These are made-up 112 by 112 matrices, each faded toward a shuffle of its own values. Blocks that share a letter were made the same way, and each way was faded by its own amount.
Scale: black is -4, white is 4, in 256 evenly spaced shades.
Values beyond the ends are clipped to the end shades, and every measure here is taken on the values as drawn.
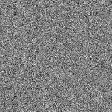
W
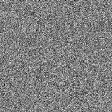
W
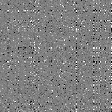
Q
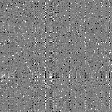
Q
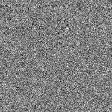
W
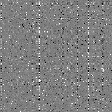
Q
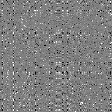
Q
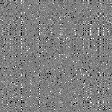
Q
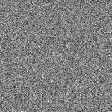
W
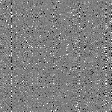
Q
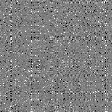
Q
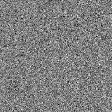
W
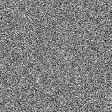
W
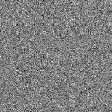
W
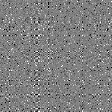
Q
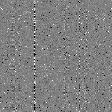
Q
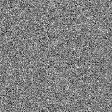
W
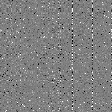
Q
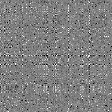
Q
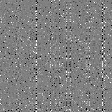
Q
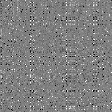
Q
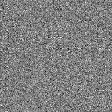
W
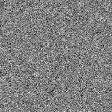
W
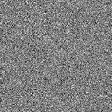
W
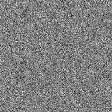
W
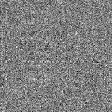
W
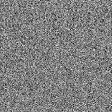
W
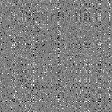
Q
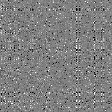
Q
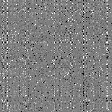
Q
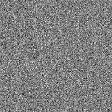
W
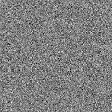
W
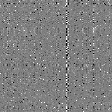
Q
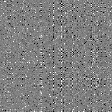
Q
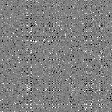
Q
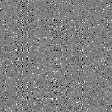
Q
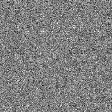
W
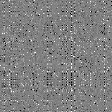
Q
